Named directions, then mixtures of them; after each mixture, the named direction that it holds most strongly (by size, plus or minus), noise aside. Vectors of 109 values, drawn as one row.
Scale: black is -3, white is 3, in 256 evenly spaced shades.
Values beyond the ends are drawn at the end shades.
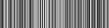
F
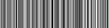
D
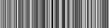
D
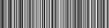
F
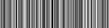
D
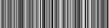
D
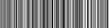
D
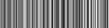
D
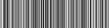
F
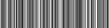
D
